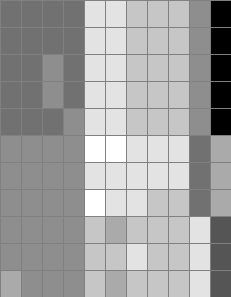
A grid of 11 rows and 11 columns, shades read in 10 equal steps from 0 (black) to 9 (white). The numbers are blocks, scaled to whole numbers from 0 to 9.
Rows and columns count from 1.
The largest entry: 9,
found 3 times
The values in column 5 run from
7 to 9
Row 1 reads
4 4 4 4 8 8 7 7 7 5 0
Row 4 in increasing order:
0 4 4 4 5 5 7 7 7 8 8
